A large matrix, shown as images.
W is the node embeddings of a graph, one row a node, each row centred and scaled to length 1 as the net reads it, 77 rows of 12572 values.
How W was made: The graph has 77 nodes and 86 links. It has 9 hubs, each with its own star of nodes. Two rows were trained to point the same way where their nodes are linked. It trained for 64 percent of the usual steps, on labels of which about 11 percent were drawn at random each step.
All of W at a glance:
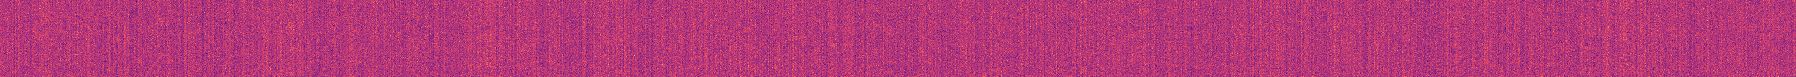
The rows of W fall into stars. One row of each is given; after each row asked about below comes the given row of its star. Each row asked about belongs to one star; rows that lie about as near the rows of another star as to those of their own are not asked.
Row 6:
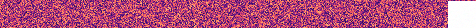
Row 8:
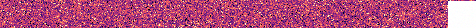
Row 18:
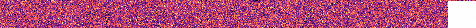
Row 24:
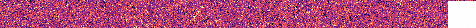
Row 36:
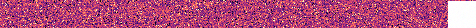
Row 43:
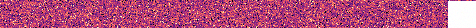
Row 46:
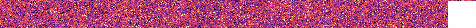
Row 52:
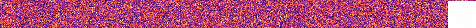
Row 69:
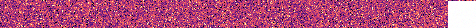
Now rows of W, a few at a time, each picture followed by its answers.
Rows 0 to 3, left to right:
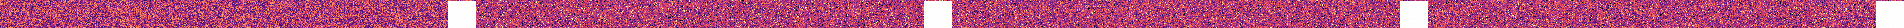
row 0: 46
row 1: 36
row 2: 6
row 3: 46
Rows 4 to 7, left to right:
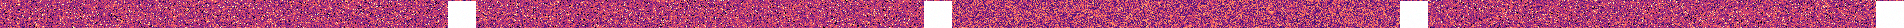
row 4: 52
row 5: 8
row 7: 24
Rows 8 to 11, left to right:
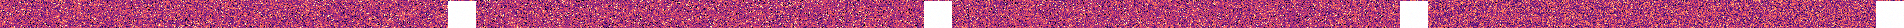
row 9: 36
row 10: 8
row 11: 24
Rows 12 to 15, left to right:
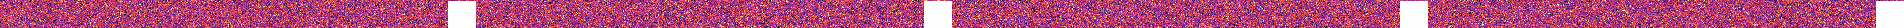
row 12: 43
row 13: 46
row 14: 18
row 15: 6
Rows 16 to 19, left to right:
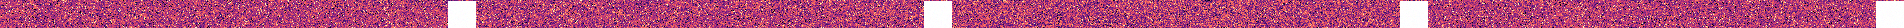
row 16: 43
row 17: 24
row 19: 36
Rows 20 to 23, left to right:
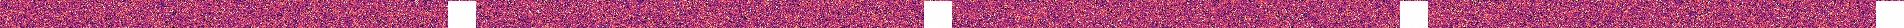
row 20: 24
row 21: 46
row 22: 69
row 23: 18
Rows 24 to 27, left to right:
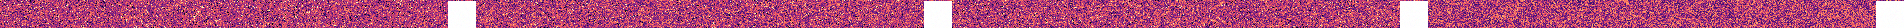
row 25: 52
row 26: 69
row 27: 69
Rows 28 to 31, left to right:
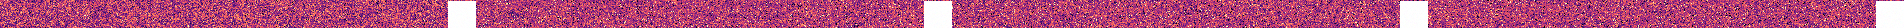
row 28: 46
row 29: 69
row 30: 6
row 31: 8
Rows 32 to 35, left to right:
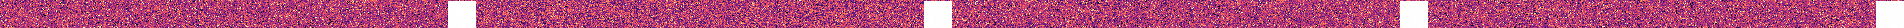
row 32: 18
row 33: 52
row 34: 18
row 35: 46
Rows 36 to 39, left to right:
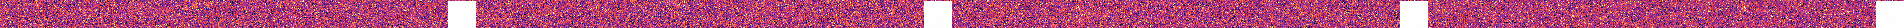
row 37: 18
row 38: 36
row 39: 6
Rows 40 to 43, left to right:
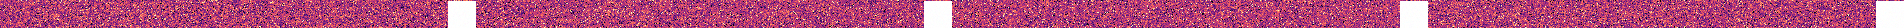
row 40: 46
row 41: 36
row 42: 18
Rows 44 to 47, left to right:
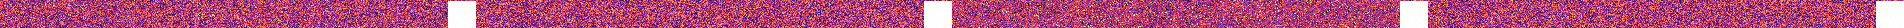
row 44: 24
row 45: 43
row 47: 52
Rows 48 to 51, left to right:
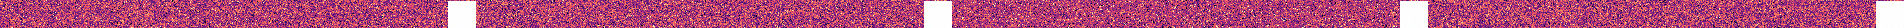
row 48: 52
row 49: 24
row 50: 8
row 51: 36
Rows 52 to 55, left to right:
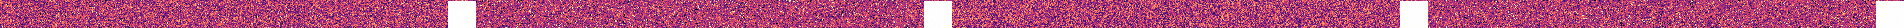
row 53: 24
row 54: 18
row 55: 46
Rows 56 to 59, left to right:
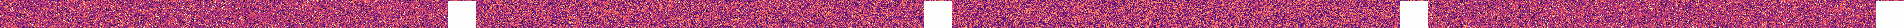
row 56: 52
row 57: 36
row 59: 52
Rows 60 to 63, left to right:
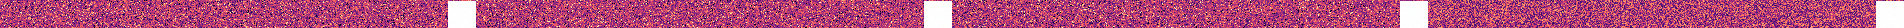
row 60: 46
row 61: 52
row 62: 24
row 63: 8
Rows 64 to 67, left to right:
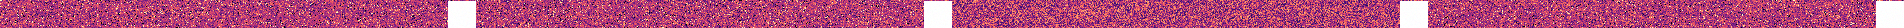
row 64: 43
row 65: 24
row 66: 36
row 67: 69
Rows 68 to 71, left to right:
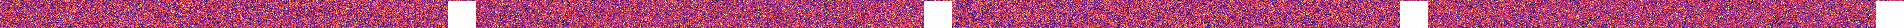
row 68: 52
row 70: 6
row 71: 46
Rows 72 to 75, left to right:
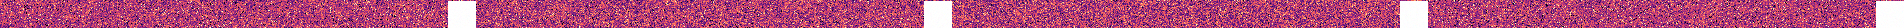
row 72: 69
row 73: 69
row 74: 52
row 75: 24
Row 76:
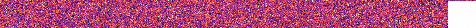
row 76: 43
